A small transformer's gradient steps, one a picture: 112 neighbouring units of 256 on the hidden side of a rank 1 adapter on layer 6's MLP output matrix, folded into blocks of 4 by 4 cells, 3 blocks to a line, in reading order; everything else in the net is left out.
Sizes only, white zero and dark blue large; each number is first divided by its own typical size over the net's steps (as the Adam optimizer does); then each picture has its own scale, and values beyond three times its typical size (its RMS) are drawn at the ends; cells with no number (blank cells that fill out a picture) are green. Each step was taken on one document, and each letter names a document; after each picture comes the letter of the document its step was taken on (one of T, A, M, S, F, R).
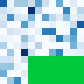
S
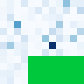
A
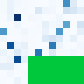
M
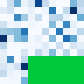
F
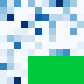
S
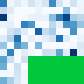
S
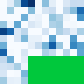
F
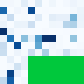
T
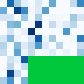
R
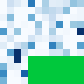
A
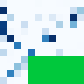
T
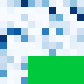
F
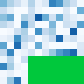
S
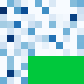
R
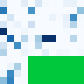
T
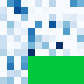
R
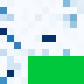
T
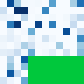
R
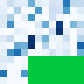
A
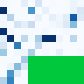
T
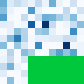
S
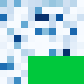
S
